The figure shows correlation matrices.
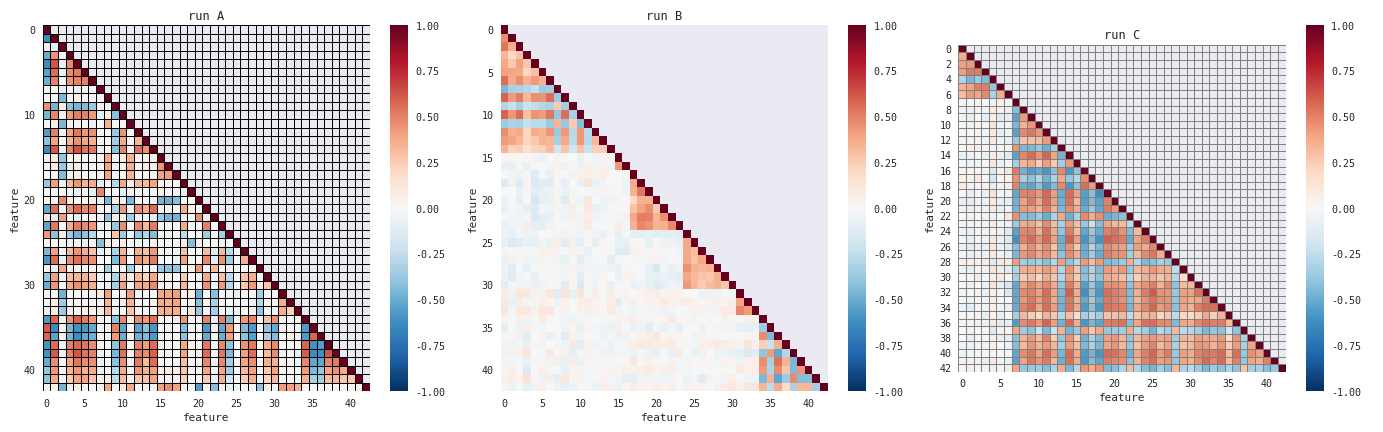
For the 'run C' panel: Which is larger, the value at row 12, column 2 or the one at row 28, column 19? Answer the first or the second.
the first
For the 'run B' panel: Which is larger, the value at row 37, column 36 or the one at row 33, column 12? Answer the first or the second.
the first
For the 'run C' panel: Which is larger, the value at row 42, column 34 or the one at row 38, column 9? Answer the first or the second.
the second
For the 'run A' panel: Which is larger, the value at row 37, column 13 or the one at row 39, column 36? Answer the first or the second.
the first
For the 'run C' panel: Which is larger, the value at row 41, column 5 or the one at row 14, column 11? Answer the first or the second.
the second
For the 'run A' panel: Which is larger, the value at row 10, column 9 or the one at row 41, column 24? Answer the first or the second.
the second
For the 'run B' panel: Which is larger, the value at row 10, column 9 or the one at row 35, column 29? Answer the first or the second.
the second
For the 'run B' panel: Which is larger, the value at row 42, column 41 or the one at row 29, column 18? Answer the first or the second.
the second
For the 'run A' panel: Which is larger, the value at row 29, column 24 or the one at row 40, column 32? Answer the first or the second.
the second
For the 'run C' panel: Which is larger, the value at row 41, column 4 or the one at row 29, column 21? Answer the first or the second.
the second
